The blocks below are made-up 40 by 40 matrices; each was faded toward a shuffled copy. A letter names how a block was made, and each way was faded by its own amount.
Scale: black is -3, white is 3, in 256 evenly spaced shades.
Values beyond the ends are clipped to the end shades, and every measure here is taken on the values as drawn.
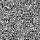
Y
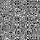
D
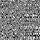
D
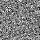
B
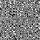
D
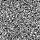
B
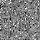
Y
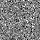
Y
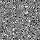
Y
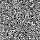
B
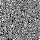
Y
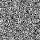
B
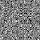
D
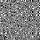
D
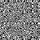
D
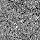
Y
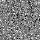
Y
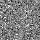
Y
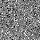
Y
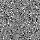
Y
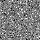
Y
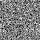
B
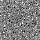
Y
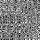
D
